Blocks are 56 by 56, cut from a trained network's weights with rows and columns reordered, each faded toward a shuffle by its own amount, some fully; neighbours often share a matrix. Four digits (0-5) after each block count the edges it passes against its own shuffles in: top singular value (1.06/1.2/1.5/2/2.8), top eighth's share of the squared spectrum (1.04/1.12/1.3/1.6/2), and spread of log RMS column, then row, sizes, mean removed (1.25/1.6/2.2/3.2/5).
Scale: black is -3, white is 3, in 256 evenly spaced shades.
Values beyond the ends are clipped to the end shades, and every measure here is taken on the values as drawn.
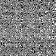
2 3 3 0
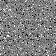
0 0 0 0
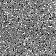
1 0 0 0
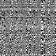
3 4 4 1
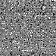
2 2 2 0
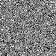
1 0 0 0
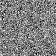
2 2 0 0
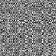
4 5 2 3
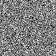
0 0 0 0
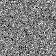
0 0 0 0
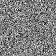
2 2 0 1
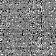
2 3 2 0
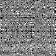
3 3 3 1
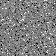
0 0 0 0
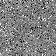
0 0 0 0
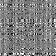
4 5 1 4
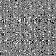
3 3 0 2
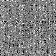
2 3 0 2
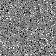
0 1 0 0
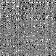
3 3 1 3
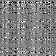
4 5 0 4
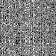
3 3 1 2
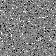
0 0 0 0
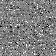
2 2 1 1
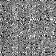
2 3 0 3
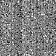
2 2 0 2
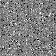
1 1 0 0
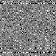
3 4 1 3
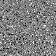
1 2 0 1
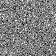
0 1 0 0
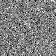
2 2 0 0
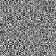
4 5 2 3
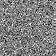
2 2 0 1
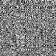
3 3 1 2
